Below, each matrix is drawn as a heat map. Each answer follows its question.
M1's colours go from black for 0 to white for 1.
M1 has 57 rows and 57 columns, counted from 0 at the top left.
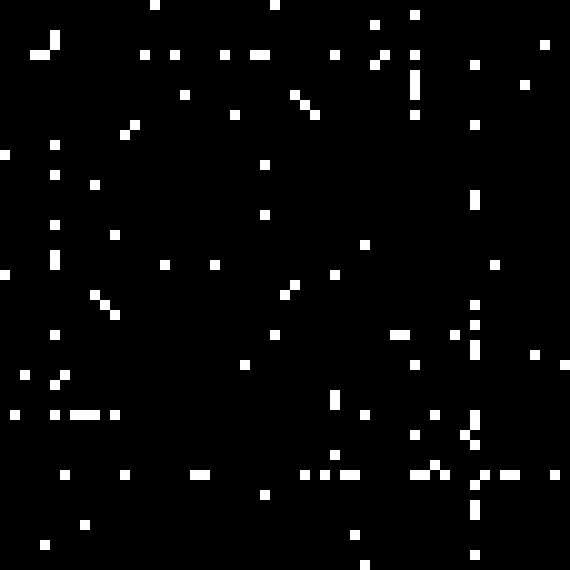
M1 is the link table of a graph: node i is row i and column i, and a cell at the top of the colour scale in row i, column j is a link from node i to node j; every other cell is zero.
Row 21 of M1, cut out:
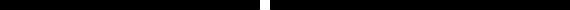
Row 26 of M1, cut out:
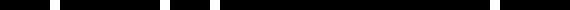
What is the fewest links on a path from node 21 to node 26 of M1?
1
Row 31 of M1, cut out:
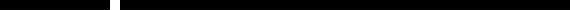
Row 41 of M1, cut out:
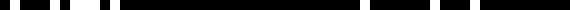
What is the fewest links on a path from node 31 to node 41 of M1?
2
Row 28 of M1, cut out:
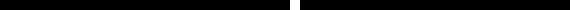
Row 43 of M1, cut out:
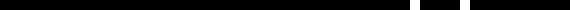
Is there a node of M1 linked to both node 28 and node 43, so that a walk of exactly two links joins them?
no
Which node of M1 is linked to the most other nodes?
node 47
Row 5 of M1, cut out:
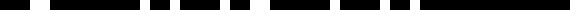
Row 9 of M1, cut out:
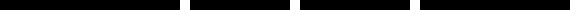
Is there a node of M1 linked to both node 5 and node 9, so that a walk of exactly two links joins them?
yes
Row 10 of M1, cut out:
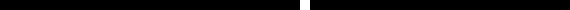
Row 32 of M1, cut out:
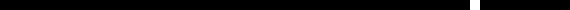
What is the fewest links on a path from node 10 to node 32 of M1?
3
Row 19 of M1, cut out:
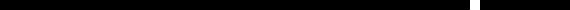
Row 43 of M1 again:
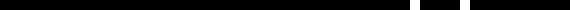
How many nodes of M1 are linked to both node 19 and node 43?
0
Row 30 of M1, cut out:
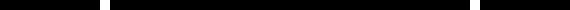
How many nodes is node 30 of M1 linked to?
2
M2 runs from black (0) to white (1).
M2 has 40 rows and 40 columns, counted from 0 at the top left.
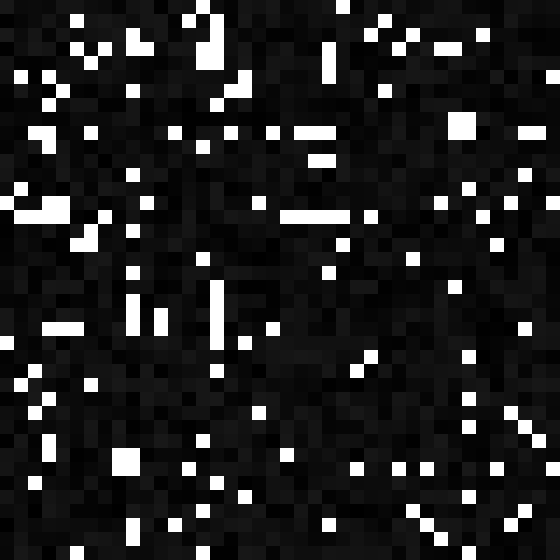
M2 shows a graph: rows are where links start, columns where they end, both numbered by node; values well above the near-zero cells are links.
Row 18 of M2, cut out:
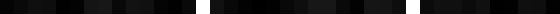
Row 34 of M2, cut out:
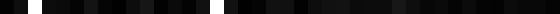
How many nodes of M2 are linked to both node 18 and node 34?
0
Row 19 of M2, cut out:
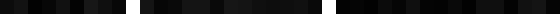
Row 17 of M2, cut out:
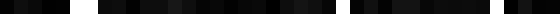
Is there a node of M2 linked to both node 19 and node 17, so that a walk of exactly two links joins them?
no
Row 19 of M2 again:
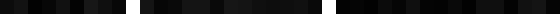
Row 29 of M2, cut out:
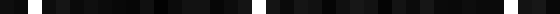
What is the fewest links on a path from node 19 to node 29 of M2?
3
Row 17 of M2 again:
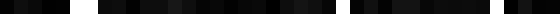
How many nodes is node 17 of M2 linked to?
4
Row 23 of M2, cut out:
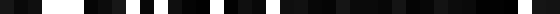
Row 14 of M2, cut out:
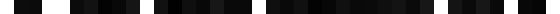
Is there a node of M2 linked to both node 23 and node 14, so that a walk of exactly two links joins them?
yes
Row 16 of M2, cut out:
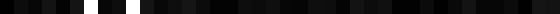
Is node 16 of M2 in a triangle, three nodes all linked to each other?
yes
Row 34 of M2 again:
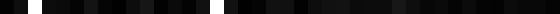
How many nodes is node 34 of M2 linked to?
2
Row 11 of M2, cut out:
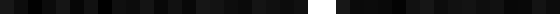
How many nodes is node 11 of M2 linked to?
2
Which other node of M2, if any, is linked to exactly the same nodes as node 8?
none
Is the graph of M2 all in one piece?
yes
